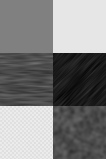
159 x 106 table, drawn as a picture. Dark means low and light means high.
The table splits into 3 rows of 2 panels. Panel 1,1: middling, flat. Panel 1,2: very high, flat. Panel 2,1: low, streaked across, faint in contrast. Panel 2,2: very low, slanting up to the right, faint in contrast. Panel 3,1: very high, checkered, faint in contrast. Panel 3,2: low, blotchy, faint in contrast.
